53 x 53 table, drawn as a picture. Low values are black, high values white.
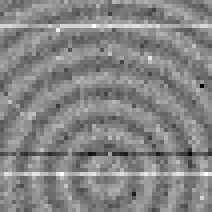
Odd lines: rows 7, 39 and 44. Slope: none. Rings: centred on the bottom middle. Average level on the scale: 50%.
